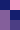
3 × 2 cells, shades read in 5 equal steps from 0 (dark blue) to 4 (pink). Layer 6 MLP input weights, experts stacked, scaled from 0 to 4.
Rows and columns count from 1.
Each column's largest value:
2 4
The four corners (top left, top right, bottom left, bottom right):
0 4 2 1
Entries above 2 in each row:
1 0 0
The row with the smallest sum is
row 2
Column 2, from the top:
4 0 1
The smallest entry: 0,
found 2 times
